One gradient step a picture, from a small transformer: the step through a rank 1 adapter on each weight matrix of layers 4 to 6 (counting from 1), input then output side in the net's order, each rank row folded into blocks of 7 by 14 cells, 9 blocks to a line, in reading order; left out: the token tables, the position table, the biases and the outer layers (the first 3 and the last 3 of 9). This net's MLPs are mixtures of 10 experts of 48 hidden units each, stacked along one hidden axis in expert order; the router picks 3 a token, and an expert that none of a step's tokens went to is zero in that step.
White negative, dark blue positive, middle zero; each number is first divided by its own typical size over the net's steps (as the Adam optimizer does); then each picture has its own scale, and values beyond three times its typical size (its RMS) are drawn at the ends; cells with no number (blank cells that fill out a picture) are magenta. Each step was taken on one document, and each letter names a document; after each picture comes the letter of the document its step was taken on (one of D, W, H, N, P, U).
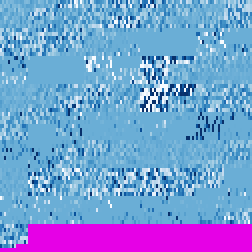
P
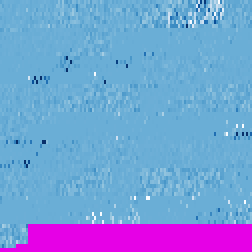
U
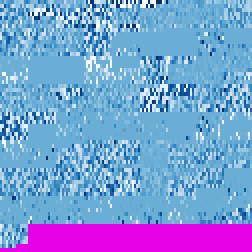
P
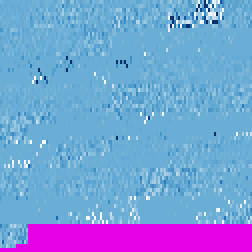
U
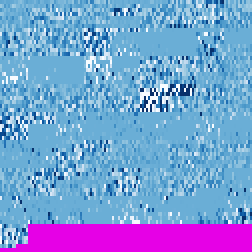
P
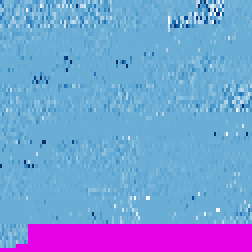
U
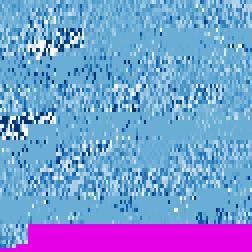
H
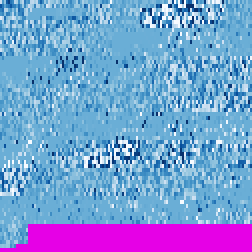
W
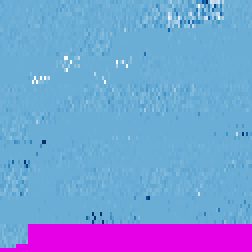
U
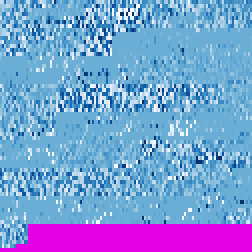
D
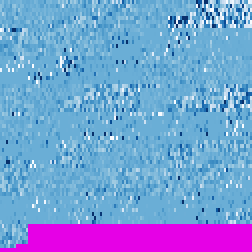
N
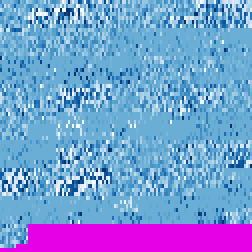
H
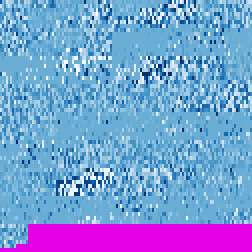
W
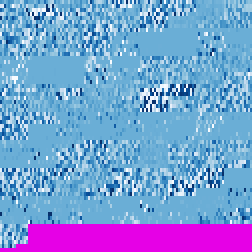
P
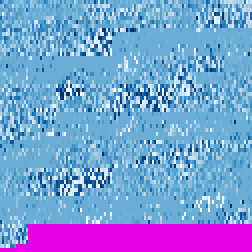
D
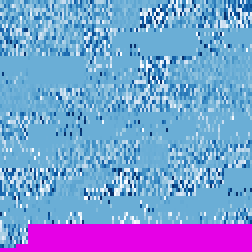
P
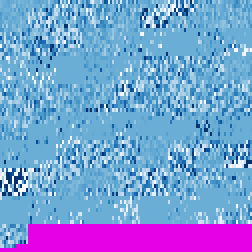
H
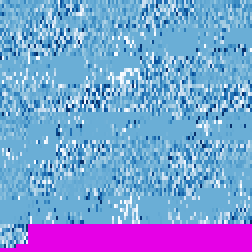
H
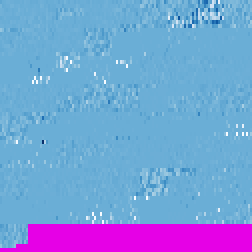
U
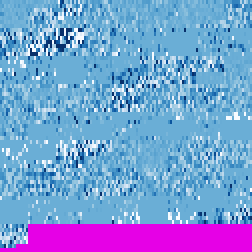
H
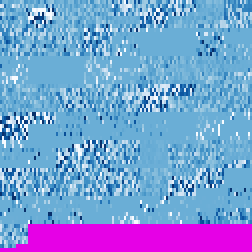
P
